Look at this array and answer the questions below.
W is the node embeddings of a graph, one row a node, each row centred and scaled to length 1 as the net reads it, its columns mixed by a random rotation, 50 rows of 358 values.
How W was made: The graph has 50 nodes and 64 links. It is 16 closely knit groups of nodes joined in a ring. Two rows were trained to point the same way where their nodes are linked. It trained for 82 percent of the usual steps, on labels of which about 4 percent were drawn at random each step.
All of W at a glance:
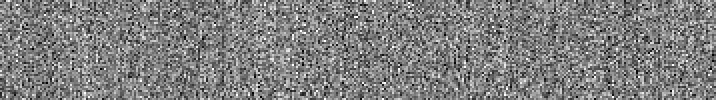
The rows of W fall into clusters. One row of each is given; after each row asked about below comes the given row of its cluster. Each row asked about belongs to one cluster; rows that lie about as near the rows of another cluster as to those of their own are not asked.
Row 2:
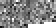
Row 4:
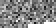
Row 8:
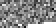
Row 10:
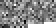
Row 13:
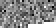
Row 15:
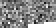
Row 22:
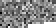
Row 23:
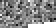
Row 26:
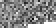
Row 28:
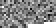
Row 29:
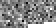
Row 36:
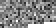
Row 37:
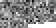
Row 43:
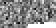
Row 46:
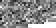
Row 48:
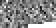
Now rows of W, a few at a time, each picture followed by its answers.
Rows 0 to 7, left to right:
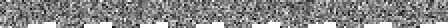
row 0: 13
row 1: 23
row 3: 29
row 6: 22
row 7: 23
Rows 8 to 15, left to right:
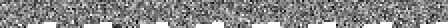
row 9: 36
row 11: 4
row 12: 37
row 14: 22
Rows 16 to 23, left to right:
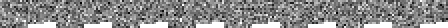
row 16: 37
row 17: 46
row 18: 28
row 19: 10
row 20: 36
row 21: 26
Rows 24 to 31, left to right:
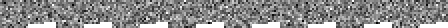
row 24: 43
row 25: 29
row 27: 2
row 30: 2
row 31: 8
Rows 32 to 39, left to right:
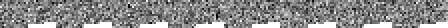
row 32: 46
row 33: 8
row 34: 4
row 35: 43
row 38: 36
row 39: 48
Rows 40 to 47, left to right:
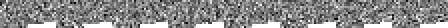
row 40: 48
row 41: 28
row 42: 13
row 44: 10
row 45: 15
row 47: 46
